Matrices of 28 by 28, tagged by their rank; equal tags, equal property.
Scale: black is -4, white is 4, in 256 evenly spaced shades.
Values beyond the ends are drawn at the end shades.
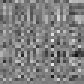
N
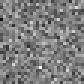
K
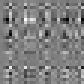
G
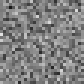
K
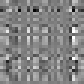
G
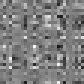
N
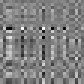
G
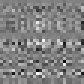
N
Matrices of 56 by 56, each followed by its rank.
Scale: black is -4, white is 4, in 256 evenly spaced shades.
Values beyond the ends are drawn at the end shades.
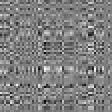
three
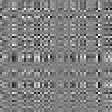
two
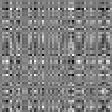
two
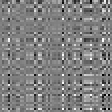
two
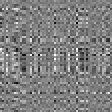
three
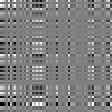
one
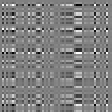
one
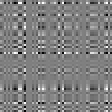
one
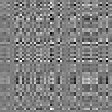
two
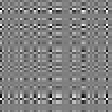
one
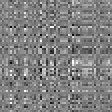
three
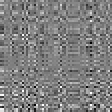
three
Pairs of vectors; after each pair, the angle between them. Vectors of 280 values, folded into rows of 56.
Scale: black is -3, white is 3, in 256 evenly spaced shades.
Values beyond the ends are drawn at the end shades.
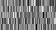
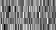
orthogonal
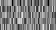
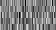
orthogonal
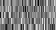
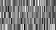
nearly opposite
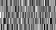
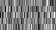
partly opposed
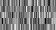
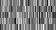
partly opposed
